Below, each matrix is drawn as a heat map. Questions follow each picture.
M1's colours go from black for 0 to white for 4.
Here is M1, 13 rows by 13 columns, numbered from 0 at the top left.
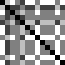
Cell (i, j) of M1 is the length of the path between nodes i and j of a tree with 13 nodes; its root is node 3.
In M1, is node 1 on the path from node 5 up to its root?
yes
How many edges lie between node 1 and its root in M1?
1
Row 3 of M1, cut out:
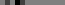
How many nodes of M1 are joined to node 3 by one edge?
2
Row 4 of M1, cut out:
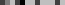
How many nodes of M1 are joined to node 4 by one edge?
4
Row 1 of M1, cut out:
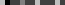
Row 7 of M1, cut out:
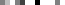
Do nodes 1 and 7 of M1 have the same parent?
no
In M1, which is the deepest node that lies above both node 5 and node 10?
1
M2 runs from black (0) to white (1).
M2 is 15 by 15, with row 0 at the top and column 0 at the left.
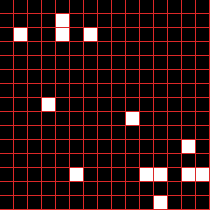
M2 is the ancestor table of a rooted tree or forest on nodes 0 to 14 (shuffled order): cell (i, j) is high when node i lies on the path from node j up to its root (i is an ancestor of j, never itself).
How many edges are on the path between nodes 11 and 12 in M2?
2
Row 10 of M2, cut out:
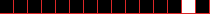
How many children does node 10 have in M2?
1
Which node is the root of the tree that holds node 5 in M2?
12
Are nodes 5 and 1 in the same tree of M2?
no
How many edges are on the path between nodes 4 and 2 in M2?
2
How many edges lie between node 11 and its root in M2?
2
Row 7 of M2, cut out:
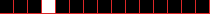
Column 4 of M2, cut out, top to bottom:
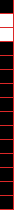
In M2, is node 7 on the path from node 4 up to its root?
no
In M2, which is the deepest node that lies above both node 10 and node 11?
12
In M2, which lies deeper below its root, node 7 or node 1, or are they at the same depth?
node 1
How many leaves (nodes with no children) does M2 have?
8
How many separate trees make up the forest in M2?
5
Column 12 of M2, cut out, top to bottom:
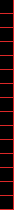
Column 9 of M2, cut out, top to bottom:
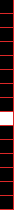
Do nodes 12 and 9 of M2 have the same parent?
no
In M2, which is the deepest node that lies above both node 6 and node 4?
2
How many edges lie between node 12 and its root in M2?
0
